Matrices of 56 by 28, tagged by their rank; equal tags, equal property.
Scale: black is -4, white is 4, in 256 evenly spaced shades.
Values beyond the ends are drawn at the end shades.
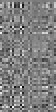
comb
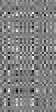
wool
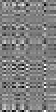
wool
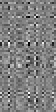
comb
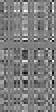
wool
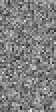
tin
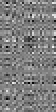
comb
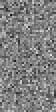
tin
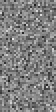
tin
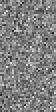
tin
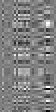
wool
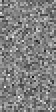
tin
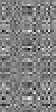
comb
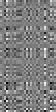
wool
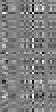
wool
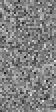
tin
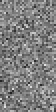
tin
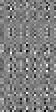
comb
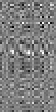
comb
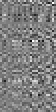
comb
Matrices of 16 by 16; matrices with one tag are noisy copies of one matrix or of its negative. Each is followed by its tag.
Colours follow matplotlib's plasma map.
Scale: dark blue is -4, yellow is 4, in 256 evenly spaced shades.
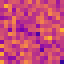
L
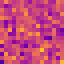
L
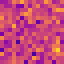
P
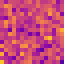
L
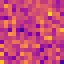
L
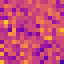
L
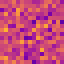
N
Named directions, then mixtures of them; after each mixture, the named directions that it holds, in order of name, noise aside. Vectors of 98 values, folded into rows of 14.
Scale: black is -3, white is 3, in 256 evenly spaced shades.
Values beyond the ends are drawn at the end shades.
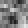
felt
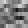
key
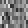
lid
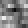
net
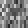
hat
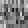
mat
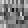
mat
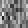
hat, lid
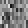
lid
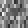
hat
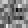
key, lid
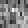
felt, mat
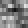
net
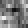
net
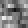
net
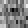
hat, mat, net
